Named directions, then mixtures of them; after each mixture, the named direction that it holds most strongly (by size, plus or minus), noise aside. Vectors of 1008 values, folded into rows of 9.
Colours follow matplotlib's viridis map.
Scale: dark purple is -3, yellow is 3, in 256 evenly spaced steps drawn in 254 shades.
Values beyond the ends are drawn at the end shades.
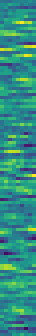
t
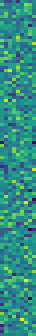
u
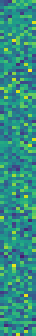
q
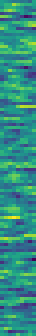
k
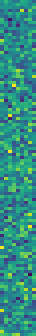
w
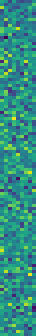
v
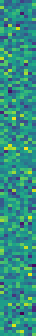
v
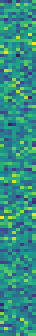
u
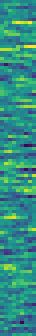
t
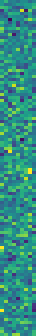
w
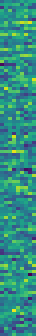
t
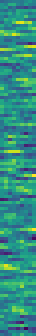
t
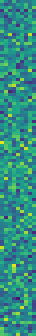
w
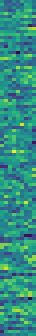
u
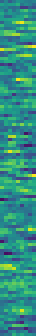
t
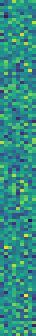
q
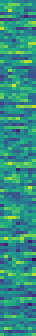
k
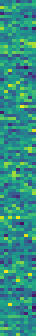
k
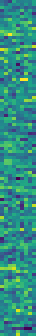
t
